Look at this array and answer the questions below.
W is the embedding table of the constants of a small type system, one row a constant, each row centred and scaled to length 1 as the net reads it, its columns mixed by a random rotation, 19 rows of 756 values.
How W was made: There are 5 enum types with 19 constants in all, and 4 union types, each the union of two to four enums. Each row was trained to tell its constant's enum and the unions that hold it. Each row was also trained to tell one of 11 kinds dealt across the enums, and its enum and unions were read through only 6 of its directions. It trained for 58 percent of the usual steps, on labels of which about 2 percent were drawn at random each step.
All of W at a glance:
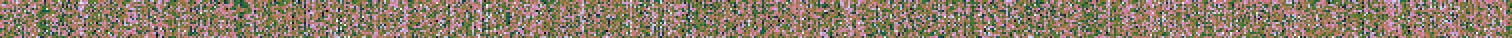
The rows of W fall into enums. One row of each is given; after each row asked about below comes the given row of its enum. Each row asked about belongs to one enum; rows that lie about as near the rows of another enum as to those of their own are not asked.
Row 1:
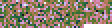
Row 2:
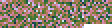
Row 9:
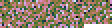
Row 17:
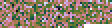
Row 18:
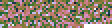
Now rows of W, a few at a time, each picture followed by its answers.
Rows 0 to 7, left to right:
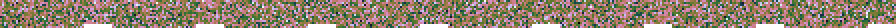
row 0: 1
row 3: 2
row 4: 9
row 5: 17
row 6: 2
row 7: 9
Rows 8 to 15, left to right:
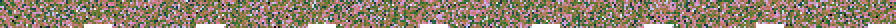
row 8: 18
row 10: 2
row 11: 1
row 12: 2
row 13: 17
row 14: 1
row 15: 9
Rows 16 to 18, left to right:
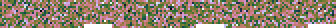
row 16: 17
